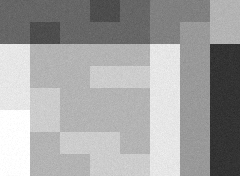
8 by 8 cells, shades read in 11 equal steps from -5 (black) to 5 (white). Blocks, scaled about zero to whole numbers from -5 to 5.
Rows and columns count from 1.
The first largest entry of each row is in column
8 8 1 1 1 1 1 1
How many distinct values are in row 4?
5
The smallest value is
-3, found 6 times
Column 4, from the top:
-2 -1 2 3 2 2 3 3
